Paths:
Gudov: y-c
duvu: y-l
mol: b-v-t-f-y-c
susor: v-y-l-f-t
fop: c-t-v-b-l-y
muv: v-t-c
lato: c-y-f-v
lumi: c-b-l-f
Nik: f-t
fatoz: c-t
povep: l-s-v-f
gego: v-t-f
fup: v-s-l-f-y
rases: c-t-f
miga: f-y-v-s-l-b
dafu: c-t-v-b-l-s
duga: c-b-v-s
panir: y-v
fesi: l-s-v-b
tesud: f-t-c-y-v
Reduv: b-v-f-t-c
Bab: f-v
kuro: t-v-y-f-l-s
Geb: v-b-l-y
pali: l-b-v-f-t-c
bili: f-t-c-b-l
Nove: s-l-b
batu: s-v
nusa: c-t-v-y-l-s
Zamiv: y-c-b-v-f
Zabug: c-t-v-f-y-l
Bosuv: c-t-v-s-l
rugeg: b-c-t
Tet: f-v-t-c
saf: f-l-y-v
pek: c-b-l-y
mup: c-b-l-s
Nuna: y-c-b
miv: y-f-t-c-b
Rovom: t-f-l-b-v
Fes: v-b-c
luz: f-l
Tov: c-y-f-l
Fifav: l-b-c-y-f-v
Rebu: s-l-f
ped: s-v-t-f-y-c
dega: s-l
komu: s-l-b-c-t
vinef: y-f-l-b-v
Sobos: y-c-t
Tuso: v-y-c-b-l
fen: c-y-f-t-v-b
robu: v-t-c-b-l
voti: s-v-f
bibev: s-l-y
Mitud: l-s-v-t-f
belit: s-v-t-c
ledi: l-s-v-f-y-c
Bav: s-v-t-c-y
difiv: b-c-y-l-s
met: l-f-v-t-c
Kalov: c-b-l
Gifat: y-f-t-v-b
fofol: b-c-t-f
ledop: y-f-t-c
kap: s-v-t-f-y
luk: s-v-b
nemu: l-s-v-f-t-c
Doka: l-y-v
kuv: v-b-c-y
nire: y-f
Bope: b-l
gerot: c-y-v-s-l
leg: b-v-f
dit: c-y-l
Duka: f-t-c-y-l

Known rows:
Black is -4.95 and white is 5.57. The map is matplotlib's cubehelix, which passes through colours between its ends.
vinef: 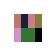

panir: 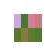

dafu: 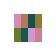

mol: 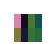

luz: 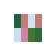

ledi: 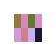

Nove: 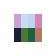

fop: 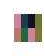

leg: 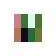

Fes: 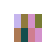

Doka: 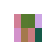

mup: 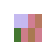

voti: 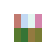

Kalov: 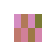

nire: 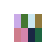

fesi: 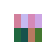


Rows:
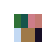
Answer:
saf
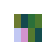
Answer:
Duka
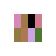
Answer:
nusa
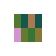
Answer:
bili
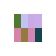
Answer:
povep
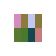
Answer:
Bope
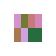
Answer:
duvu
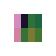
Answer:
fen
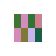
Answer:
nemu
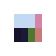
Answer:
luk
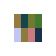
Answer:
Fifav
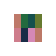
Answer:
robu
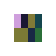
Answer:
miv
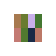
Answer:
Nik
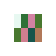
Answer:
Nuna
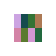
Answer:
Tuso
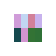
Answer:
bibev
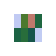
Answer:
rugeg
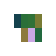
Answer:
met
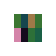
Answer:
Rovom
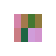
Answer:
muv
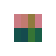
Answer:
kap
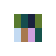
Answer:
Zabug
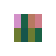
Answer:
Geb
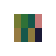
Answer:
kuro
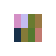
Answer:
komu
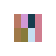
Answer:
Bosuv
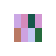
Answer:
gerot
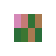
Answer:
ped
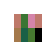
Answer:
miga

